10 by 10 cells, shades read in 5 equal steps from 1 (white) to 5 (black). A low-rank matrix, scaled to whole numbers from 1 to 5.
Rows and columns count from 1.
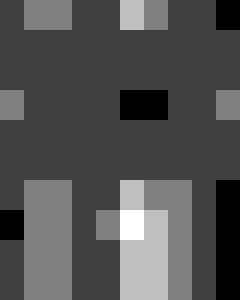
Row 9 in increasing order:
2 2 3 3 3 4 4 4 4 5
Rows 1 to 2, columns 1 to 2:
4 3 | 4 4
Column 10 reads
5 4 4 3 4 4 5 5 5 5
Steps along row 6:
same same same same same same same same same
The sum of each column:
40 35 35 40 39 30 33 36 40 44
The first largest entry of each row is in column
10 1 1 6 1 1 10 1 10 10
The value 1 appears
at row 8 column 6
